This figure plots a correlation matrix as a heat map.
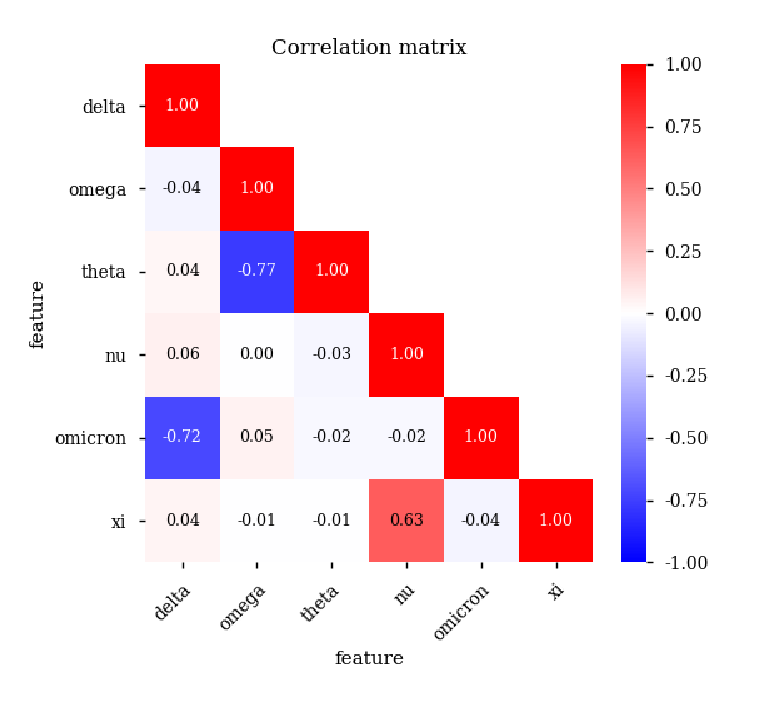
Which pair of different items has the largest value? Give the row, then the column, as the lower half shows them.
xi, nu
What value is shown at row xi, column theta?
-0.01
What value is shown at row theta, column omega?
-0.77
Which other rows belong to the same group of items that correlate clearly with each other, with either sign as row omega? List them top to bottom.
theta
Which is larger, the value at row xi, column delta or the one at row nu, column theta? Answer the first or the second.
the first
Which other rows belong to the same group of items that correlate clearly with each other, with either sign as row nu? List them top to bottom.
xi
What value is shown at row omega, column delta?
-0.04
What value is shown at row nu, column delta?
0.06
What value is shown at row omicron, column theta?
-0.02
